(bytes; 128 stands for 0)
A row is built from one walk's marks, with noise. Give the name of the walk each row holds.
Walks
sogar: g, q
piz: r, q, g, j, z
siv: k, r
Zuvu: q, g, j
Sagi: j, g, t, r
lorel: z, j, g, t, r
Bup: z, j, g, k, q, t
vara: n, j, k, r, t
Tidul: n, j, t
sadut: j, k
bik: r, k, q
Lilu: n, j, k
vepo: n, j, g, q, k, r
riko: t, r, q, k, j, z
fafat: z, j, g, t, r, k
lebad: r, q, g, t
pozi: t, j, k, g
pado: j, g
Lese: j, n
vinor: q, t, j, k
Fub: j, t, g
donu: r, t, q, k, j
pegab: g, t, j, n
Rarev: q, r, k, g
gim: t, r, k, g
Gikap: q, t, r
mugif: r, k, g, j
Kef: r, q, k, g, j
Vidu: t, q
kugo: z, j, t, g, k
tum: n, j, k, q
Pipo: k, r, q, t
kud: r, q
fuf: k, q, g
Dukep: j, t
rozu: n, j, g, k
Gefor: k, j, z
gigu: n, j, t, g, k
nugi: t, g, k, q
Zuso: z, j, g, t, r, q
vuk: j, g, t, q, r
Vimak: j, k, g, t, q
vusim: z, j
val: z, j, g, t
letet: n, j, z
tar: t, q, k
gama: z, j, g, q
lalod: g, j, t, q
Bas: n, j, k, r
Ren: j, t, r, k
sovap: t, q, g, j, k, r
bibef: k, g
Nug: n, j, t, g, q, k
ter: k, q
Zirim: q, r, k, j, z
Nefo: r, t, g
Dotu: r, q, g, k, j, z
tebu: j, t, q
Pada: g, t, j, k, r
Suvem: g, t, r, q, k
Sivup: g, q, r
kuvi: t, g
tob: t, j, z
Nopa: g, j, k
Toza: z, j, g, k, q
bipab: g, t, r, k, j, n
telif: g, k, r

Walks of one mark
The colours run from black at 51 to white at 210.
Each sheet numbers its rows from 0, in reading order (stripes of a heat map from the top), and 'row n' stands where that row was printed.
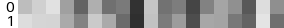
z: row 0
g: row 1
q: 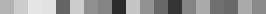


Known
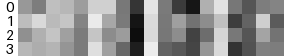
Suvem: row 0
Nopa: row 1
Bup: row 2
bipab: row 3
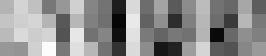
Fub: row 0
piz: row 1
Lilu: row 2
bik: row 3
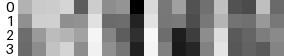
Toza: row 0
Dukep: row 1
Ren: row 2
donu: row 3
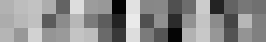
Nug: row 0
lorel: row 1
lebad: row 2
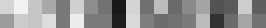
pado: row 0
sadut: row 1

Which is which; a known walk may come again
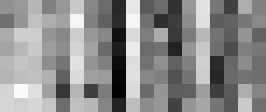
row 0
fafat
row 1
Ren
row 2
lalod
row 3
vuk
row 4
gigu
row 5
Nug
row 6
letet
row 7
sogar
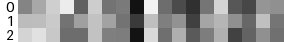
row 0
Zirim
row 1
kuvi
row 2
pegab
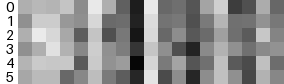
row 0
mugif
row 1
Dukep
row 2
vusim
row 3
Vidu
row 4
Toza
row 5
lorel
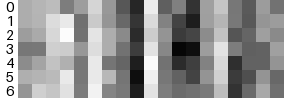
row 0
Sagi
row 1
kud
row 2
ter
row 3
Pipo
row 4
vara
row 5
Kef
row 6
sadut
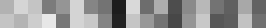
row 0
Fub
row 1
fuf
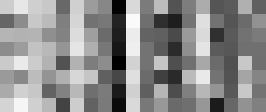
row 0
Zuvu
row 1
riko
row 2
bipab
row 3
sovap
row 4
gama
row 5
gim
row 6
val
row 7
Lese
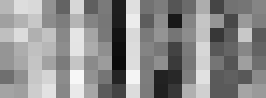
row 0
Tidul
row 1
Zuso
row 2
Nopa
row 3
Vimak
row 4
Bup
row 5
donu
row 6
siv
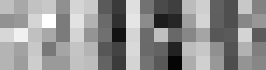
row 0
telif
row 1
bik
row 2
pado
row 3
Nefo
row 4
lebad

